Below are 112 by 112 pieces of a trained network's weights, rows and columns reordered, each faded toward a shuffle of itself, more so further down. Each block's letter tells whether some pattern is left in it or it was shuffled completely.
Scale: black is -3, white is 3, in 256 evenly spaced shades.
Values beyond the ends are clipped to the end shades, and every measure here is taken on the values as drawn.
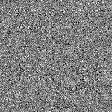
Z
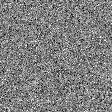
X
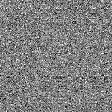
Z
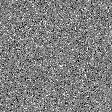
X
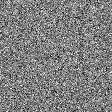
X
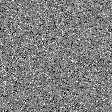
X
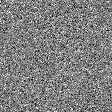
X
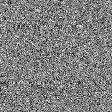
Z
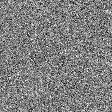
X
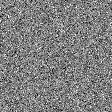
X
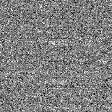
Z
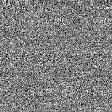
Z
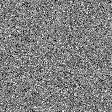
X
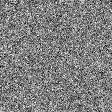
X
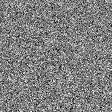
X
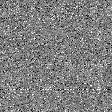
Z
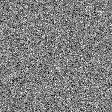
X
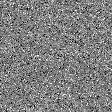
X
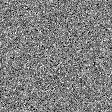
X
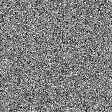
Z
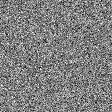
X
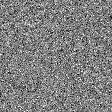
X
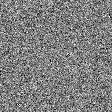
X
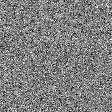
X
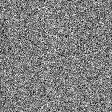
Z
